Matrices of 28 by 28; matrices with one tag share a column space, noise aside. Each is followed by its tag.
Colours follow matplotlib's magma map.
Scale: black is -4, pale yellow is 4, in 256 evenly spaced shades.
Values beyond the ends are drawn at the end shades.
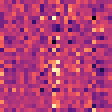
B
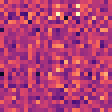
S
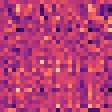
B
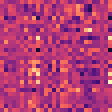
B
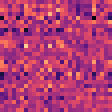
S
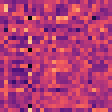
B
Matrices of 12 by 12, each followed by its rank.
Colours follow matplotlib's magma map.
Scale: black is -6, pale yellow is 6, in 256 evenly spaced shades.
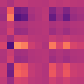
one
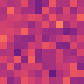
full rank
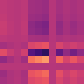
one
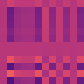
one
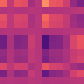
one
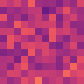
full rank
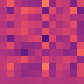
two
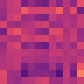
two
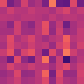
two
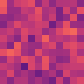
full rank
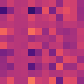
two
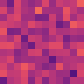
full rank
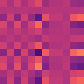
one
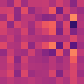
two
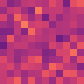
full rank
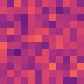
full rank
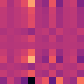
one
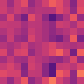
two
